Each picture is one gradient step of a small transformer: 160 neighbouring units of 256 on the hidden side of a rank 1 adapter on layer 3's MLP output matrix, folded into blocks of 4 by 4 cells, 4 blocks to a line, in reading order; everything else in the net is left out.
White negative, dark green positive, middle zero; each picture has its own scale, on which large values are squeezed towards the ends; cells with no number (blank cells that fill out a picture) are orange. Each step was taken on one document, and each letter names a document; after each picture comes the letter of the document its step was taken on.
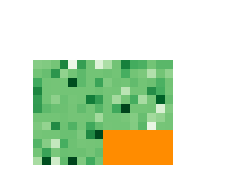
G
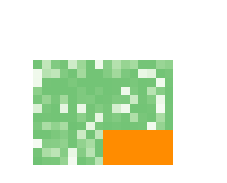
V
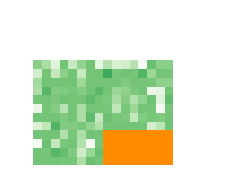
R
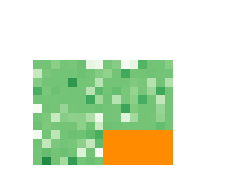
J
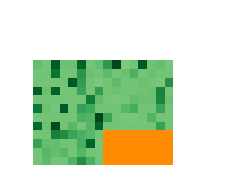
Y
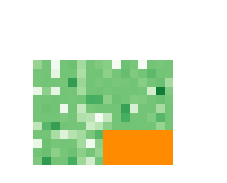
Y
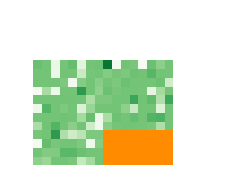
Y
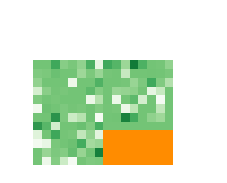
J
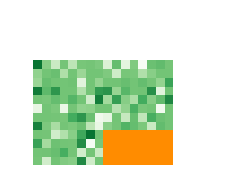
Y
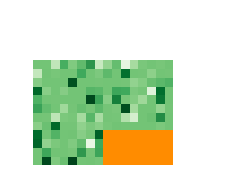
J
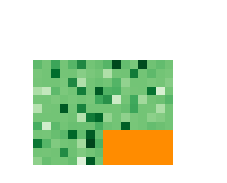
Y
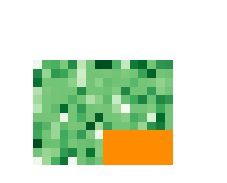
G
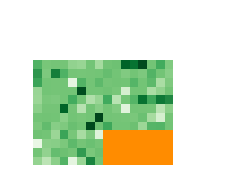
G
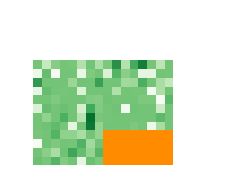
R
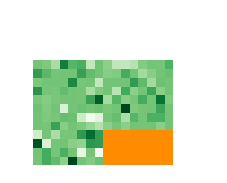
J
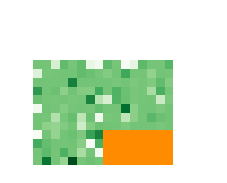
J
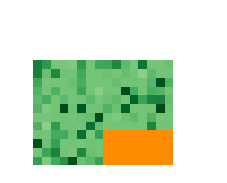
V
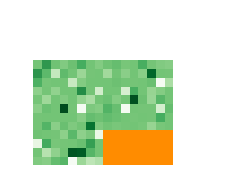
V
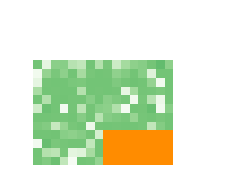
V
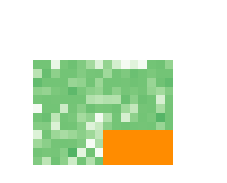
J
